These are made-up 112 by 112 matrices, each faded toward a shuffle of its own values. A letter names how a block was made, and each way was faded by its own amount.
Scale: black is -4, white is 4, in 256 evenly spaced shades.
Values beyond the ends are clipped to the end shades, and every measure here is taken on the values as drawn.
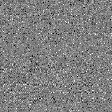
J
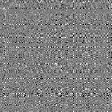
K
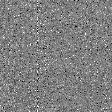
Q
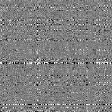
K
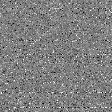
J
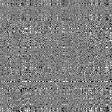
K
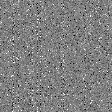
Q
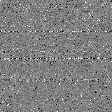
J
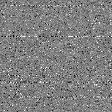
J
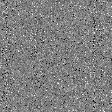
Q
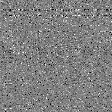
J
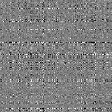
K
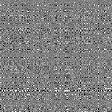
K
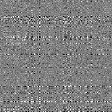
K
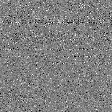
J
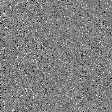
Q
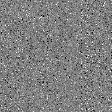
Q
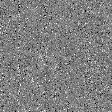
Q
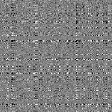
K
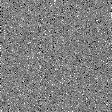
Q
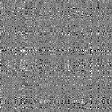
K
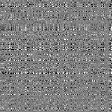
K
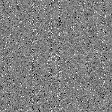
Q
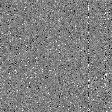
Q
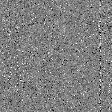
Q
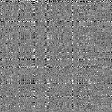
K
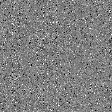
Q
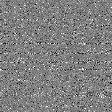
J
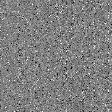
Q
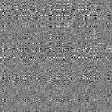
K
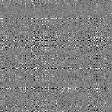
K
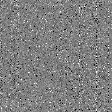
Q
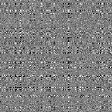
K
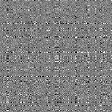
K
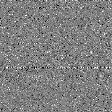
J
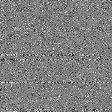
J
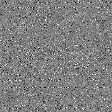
J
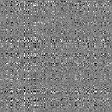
K
